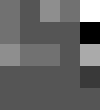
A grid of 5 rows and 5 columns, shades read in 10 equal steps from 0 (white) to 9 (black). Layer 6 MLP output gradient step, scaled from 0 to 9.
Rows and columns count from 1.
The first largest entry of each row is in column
2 5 4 5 1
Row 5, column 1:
6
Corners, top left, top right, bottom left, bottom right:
5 0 6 6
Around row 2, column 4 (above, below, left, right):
5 6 6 9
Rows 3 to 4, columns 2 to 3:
5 5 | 6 6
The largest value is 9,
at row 2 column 5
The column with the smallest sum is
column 5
